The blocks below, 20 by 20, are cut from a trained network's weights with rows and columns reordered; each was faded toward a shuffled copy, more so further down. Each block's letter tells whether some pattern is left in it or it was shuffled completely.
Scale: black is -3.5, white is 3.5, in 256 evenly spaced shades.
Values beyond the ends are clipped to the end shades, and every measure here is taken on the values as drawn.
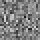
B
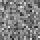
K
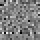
B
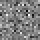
B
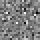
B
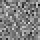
K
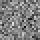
K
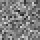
K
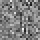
B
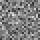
B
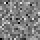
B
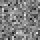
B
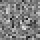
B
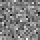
K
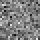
K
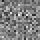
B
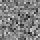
K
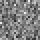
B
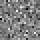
K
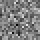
B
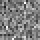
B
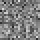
B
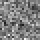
K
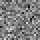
K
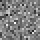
K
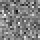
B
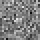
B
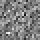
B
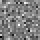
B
